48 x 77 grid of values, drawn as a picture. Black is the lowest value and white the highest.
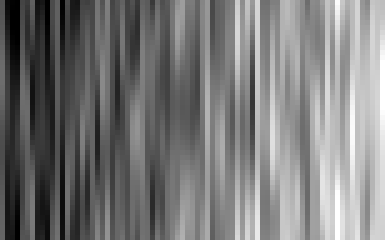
Average level on the scale: 50%. Slope: up to the right. Grain: streaks running down.
